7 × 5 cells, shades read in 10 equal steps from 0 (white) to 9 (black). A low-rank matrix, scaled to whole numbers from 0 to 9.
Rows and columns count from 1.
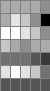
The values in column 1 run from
0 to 6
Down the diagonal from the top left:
3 1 1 3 7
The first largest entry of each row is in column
5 5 5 3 5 5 1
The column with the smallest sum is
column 2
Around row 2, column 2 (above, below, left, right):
3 0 3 2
